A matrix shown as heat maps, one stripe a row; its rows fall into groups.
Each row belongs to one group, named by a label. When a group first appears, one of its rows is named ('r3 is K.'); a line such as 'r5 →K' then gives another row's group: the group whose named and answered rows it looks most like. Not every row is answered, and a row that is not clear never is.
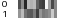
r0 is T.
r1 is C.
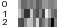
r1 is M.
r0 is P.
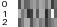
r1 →C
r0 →T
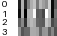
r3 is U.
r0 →T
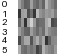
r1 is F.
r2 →T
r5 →P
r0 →M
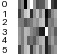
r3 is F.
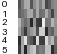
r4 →F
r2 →P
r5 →T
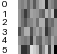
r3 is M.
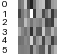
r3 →P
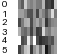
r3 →P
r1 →C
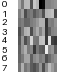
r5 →F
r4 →T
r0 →F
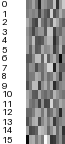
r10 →M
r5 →C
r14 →U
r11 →P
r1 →P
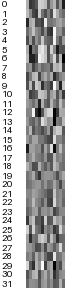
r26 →U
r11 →P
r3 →F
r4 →T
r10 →U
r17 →F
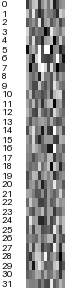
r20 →F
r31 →P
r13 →U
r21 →C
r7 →U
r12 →M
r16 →F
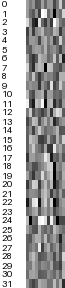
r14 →T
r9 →P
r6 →U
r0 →C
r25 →M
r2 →M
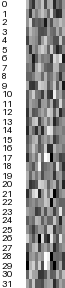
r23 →C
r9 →U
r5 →U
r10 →F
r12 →T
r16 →F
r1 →U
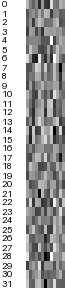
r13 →T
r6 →M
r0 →P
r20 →U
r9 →T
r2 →T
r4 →P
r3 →F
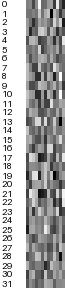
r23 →T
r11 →P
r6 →U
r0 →T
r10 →C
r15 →C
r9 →U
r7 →M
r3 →U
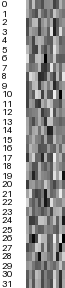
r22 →P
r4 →T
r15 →F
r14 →F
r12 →P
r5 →M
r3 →P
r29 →C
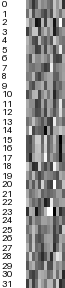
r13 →F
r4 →M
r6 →U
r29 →F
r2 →C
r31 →T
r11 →C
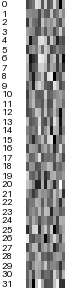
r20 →C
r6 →U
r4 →U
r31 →T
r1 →P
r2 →T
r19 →P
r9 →T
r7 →U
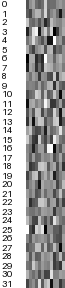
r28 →C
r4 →F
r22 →U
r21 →C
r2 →P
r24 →M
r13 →T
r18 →U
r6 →F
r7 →F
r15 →M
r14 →C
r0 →F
